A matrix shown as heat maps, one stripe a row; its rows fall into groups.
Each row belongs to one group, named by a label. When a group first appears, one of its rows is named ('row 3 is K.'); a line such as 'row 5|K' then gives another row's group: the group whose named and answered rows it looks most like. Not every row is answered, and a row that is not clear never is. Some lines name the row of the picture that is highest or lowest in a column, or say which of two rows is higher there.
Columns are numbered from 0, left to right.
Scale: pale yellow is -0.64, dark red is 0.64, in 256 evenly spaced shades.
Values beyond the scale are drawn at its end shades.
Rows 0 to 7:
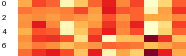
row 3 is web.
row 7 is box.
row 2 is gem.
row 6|web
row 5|box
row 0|web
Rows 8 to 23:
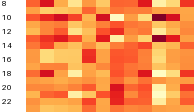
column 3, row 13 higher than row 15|Yes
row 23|gem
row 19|gem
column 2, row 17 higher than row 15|Yes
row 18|web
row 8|web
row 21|web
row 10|box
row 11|web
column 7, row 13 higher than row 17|No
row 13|box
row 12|web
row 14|web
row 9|gem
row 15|gem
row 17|web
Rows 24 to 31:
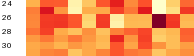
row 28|web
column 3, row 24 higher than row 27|No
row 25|web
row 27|box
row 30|gem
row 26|box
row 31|web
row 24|web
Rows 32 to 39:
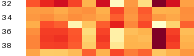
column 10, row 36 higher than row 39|Yes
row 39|gem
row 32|box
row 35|web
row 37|box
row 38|box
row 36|box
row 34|gem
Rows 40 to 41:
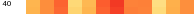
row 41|web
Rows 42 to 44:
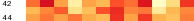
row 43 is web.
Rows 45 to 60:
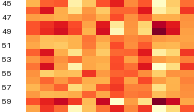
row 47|gem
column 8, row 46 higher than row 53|Yes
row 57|web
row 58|gem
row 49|box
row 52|web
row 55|gem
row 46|web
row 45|web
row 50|gem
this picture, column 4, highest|55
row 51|gem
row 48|box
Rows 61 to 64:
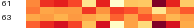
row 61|box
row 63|gem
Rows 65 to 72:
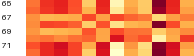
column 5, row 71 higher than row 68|Yes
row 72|box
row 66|box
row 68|box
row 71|box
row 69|gem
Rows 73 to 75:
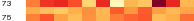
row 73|box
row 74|gem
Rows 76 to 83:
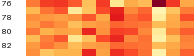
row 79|web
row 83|gem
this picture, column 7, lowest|76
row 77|web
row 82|web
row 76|box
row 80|gem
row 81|web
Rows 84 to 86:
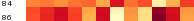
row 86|box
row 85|box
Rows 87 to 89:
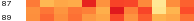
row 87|gem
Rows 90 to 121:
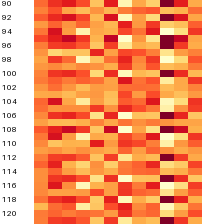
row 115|box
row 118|box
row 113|web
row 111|gem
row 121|box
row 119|web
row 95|box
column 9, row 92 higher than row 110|Yes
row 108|box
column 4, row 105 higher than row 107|Yes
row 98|web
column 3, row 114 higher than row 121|No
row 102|web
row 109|web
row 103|gem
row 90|box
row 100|box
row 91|web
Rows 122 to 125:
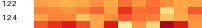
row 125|box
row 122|gem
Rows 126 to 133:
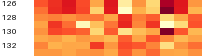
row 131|gem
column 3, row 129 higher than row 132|No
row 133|gem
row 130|box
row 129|web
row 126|box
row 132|gem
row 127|box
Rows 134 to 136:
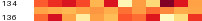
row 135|gem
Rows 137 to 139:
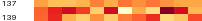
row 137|gem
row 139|web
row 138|box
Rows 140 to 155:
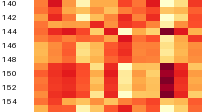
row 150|box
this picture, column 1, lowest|143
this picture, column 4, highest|143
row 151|box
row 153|box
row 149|box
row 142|web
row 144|box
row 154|web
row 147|web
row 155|web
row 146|web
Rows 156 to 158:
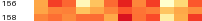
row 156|web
